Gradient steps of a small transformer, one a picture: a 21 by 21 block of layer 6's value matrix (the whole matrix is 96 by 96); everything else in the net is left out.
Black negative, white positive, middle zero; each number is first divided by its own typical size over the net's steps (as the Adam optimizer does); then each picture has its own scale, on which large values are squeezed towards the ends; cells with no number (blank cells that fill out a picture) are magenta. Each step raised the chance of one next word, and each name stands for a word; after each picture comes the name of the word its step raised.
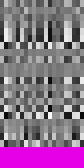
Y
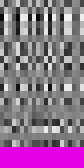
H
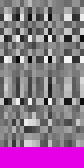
H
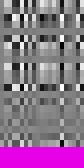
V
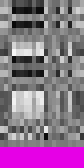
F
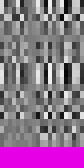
F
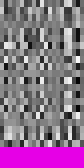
Y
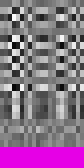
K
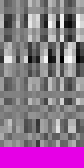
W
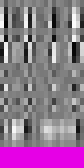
W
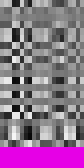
Y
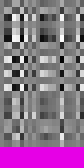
K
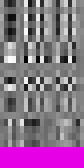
W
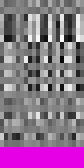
K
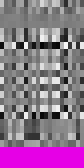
Y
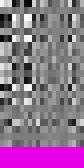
V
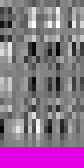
W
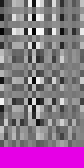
H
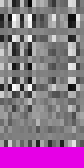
V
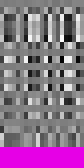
K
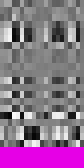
Y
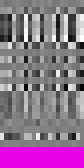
K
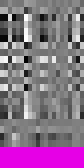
K
